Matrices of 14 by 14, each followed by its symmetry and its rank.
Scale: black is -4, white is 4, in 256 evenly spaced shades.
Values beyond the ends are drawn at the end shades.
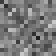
symmetric, full rank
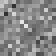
symmetric, full rank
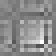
symmetric, rank two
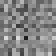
neither, rank three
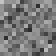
symmetric, full rank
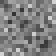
symmetric, full rank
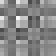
symmetric, rank one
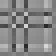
symmetric, rank one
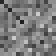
symmetric, full rank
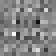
neither, rank three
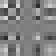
symmetric, rank one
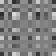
symmetric, rank one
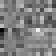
neither, rank three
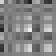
symmetric, rank one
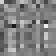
neither, rank three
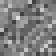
symmetric, full rank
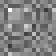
symmetric, rank two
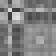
symmetric, rank two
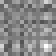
symmetric, rank two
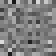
neither, rank three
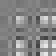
symmetric, rank one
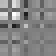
symmetric, rank one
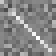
symmetric, full rank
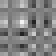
symmetric, rank one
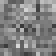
neither, rank three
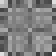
symmetric, rank two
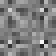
symmetric, rank two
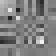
symmetric, rank two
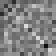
symmetric, full rank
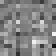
neither, rank three
